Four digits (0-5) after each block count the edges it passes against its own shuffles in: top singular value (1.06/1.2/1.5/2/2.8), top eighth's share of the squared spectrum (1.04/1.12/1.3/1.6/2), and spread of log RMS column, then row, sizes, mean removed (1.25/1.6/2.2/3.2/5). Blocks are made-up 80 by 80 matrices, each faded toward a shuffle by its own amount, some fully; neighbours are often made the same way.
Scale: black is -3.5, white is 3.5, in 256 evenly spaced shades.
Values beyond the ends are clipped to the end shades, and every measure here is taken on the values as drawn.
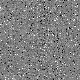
2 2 1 0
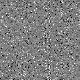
3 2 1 0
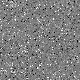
2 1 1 0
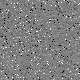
0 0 0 0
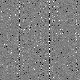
4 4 2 0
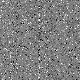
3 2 1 0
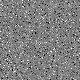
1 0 0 0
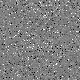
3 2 0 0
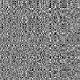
4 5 3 3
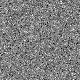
0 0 0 0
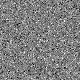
0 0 0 0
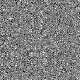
3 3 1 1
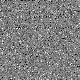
0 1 0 1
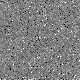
1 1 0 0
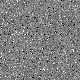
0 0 0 0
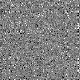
4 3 2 2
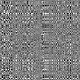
5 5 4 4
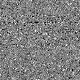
1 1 0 2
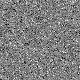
1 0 0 0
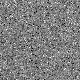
2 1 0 0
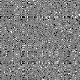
4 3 2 2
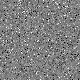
2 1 0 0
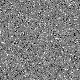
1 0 0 0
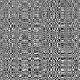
5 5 4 4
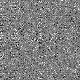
3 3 1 1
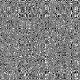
4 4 3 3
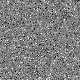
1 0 0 0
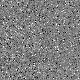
0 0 1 0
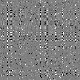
5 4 3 2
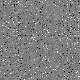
3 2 1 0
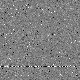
3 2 0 1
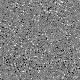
0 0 0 0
